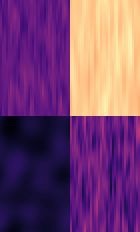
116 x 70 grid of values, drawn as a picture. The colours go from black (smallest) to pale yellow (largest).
It is made of 2 by 2 panels. Panel 1,1: low, streaked downward, faint in contrast. Panel 1,2: very high, streaked downward, faint in contrast. Panel 2,1: very low, smooth, faint in contrast. Panel 2,2: low, streaked downward.
